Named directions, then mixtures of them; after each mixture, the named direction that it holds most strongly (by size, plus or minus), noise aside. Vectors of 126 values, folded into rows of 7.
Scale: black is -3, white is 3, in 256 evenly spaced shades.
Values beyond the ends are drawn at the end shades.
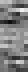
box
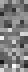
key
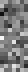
key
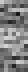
box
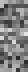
key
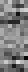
box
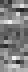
box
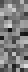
key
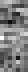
box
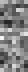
key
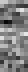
box
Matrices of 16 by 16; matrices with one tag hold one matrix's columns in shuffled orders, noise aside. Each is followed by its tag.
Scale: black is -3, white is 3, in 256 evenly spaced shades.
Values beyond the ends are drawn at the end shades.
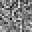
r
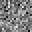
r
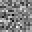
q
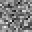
q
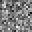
r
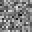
q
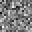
r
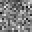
r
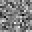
q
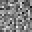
r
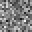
r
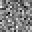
r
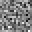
q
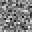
q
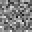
q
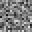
q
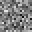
q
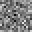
q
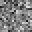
r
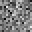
r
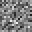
q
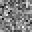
r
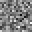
q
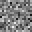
q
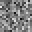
r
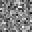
r
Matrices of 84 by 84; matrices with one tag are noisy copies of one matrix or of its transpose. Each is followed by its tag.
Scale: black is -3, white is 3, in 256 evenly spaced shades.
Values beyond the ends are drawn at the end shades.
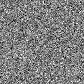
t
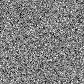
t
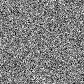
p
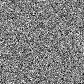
p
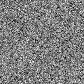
t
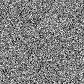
t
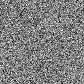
t
